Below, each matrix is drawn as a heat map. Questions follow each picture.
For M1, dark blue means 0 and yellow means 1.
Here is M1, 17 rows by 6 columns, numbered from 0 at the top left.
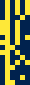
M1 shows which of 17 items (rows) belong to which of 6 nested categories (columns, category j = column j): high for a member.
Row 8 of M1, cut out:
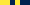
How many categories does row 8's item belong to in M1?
3
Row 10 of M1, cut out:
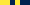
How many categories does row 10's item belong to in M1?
3
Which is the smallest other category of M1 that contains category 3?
1
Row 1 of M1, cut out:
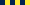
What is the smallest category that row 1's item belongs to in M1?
5
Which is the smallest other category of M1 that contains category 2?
1
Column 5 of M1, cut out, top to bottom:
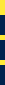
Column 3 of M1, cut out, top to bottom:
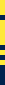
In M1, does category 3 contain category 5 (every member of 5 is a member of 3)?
yes
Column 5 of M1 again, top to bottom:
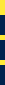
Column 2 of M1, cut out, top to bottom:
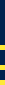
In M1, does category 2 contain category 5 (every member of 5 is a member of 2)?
no
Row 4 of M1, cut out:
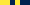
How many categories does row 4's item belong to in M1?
3
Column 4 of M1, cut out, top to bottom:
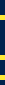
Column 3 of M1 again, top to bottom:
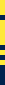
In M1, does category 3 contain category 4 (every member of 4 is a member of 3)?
no
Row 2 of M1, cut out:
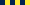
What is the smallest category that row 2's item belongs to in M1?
5
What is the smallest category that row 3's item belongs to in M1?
4
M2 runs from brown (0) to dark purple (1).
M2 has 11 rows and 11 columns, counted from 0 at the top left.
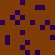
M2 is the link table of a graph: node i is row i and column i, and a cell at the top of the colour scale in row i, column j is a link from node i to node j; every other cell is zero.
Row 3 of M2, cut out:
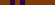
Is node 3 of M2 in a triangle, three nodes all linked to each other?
no
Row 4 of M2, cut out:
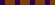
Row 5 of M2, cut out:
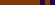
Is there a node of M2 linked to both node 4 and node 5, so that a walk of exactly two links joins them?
no
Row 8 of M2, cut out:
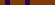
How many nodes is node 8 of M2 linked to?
2
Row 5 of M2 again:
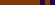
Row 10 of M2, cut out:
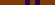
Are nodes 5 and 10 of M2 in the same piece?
yes
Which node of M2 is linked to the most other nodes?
node 4
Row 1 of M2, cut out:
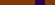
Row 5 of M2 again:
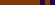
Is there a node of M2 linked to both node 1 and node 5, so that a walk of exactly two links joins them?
yes
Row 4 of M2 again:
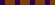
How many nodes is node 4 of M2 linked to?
4
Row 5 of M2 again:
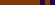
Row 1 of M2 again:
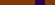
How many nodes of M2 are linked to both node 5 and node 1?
1
